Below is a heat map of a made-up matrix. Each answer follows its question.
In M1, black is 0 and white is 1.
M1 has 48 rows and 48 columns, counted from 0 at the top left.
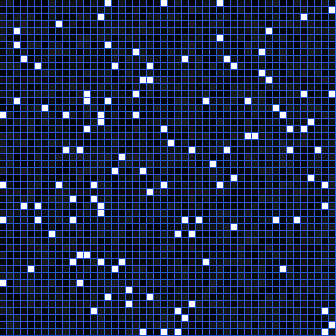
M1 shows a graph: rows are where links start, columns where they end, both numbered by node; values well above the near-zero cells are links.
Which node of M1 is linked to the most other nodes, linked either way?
node 14
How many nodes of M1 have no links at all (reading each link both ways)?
1
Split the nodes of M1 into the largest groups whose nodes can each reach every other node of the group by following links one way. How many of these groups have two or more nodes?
1
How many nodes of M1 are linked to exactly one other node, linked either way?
2
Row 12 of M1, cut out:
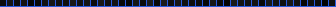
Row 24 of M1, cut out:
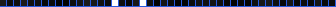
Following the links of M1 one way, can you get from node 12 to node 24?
no
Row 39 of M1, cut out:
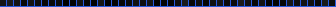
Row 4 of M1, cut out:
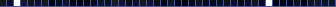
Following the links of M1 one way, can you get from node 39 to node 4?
no
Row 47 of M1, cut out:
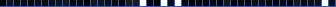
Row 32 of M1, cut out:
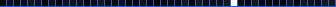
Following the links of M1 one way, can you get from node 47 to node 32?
yes
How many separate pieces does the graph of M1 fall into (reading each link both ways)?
2
